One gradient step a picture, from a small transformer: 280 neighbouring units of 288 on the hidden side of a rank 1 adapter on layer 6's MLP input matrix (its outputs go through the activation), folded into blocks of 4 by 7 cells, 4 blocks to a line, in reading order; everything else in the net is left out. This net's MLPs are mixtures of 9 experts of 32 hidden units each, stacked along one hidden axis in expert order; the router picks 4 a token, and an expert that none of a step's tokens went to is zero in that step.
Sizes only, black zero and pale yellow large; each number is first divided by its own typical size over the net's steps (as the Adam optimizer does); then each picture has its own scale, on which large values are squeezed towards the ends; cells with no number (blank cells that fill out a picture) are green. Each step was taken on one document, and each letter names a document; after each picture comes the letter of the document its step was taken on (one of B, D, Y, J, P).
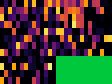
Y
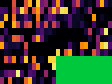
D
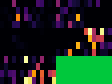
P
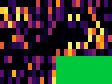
D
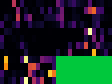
P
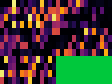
D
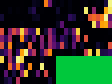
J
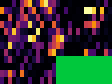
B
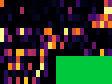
J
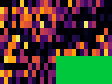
D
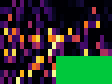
B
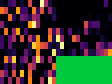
B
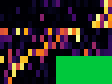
J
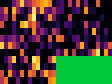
D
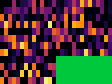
Y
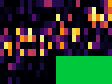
J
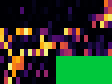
J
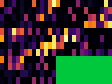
J
